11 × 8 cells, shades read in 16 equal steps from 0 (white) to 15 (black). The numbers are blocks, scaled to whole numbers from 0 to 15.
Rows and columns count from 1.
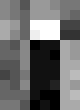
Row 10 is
9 9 9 14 15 15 5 4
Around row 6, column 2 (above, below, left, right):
10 10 9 7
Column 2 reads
8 8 6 7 10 9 10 10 10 9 8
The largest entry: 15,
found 6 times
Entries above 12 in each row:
0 0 0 0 3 3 3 3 3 3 3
